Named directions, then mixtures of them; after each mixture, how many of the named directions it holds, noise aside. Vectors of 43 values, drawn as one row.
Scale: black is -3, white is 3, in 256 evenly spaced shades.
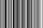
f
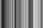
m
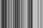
two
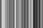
one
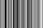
one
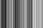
two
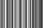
one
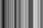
one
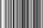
two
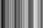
one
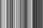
two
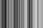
two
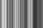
two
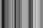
one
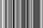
two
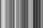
one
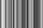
two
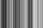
two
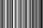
one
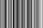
one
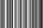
one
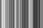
one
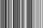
two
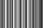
one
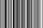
one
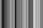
one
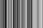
two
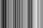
two
